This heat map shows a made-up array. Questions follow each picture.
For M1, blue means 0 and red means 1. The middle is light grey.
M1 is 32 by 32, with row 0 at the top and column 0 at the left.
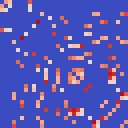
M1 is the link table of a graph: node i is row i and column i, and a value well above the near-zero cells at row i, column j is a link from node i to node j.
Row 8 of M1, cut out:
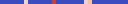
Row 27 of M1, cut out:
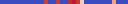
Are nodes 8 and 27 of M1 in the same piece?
yes
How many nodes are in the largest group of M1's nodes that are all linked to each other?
7
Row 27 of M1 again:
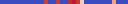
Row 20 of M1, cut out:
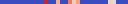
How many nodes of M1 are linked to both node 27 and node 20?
6
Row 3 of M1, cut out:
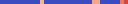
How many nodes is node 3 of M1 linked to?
5
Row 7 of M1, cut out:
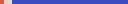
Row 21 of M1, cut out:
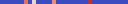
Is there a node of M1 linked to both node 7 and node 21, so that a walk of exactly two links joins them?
no
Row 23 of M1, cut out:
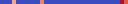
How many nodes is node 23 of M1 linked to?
4
